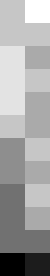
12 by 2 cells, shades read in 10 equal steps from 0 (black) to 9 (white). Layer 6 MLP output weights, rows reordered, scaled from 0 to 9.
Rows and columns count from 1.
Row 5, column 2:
6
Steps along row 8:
up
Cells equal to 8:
3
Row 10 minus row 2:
-3 -1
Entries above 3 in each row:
2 2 2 2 2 2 2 2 2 2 2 0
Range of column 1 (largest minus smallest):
8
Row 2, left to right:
7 7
